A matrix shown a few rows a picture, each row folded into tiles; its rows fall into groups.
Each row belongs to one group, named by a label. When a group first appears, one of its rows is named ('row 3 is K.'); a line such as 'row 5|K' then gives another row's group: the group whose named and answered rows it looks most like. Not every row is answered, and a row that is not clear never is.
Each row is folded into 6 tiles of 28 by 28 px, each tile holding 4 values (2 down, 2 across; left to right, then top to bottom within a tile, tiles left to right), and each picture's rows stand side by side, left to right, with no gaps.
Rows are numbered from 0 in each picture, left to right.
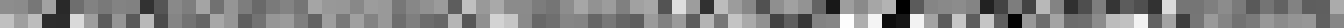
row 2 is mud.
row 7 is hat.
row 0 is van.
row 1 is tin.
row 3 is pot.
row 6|hat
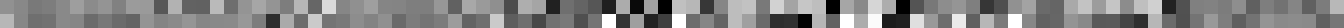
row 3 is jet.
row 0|pot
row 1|mud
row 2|mud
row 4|pot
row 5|van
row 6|pot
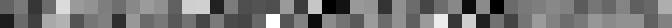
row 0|tin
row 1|jet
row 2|jet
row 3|hat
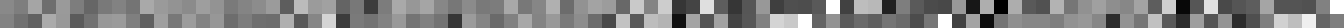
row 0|tin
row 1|mud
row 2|tin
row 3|mud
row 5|jet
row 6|mud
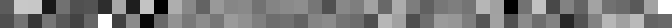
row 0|jet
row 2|tin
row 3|hat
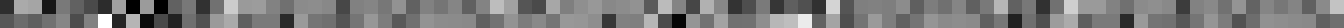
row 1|tin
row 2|hat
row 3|mud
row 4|hat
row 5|hat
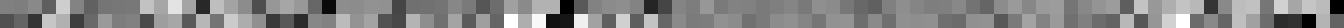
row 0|tin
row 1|pot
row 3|van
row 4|tin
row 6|mud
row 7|pot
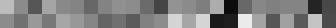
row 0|pot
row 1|van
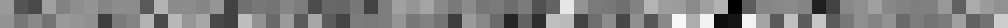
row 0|mud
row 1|van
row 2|tin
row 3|tin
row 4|van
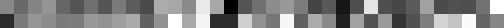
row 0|hat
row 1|van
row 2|hat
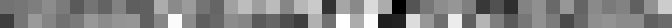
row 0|hat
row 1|pot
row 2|van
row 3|hat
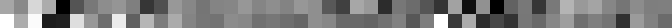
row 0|van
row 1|pot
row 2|jet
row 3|tin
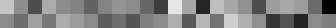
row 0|pot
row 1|pot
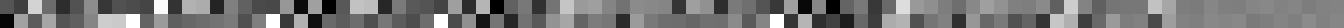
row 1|jet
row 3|tin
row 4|jet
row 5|tin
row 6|tin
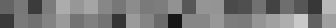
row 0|tin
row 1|hat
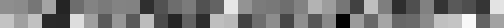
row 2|hat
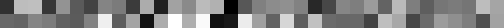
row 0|jet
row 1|van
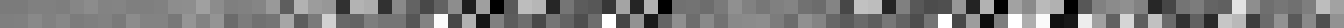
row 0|tin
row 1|mud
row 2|jet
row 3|jet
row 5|jet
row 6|van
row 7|tin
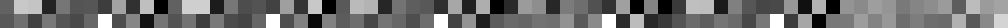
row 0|jet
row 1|jet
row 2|jet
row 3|jet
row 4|jet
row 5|mud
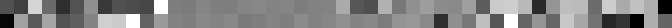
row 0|hat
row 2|mud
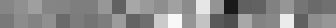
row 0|mud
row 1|van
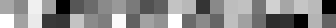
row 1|pot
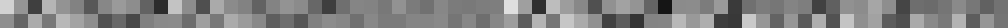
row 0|pot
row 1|pot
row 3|pot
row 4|van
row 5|van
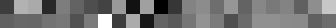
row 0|jet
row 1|hat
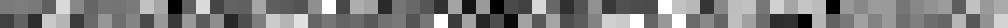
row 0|tin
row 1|hat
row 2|jet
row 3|hat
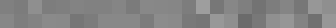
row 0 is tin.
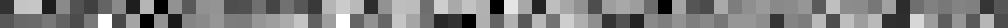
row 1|hat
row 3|pot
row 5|van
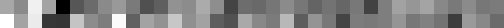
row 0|van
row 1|van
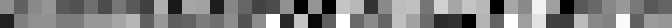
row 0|hat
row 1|jet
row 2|pot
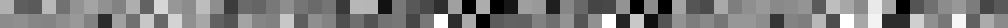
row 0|mud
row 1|van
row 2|jet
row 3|jet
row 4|mud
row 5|van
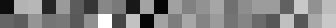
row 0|jet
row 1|mud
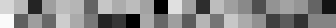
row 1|pot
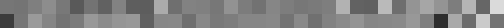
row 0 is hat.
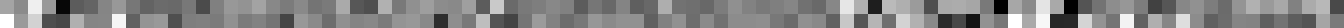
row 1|tin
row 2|mud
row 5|pot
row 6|van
